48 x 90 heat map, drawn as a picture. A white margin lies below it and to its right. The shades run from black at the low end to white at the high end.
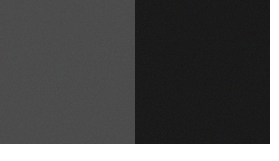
The table splits into one row of 2 panels. Panel 1,1: low, flat. Panel 1,2: very low, flat.
